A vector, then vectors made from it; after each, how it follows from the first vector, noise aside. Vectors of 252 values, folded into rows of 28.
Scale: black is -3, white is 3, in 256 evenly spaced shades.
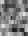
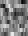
wrapped around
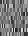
sign-scrambled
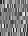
sign-scrambled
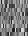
sign-scrambled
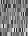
sign-scrambled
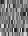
sign-scrambled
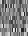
sign-scrambled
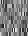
sign-scrambled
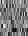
sign-scrambled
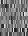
sign-scrambled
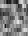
wrapped around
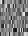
sign-scrambled
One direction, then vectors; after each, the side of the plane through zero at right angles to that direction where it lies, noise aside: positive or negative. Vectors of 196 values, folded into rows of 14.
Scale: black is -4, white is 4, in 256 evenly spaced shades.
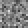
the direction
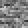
negative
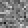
positive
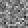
positive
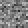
positive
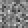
positive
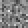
positive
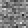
positive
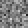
negative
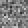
negative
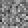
negative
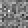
positive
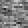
negative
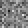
negative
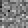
negative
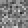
negative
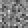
positive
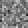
negative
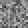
positive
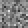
positive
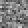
positive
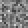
positive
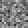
negative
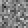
positive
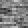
negative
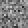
positive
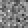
positive
